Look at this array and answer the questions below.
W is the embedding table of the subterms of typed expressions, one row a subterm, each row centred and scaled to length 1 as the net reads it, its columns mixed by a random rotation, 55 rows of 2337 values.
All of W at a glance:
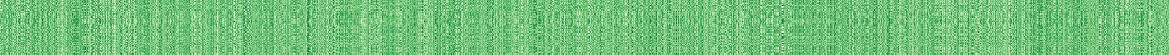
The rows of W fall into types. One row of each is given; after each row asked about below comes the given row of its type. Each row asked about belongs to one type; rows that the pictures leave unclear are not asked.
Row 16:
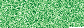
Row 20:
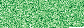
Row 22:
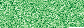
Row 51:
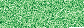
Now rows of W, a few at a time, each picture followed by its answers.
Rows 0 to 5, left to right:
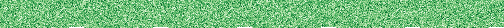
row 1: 51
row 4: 51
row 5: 20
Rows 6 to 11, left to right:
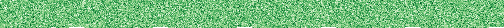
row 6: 16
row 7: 51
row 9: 51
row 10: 51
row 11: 22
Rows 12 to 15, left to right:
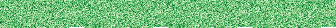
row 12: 51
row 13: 22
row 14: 22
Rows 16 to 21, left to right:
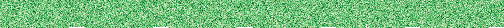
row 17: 16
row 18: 51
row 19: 22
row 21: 20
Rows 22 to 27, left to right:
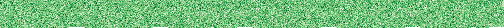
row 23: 22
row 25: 51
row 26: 51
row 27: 16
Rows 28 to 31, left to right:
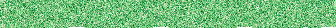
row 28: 51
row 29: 16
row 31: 16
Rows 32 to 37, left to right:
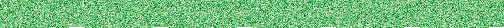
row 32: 16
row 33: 22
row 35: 51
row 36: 20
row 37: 20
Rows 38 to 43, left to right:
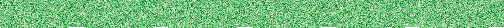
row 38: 22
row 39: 16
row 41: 22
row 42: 16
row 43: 20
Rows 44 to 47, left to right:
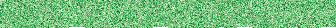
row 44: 51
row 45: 16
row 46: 16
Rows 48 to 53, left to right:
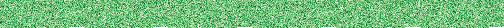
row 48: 51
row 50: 20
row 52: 16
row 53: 16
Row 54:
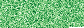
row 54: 16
